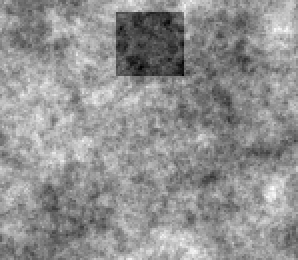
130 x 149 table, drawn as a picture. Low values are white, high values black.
Mirror symmetry: none. Odd patch: higher, in the top middle. Ninth with the highest average: top middle.
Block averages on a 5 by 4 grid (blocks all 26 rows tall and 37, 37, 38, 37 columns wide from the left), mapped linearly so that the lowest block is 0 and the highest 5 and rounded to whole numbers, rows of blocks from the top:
3 3 5 2
1 2 5 3
0 1 3 4
2 2 3 2
4 2 1 2
